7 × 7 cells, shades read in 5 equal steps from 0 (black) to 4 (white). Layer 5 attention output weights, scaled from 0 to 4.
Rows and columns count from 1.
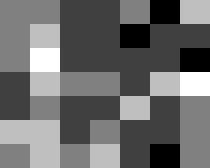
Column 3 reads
1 1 1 2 1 1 2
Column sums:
13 20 9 11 9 7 14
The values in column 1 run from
1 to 3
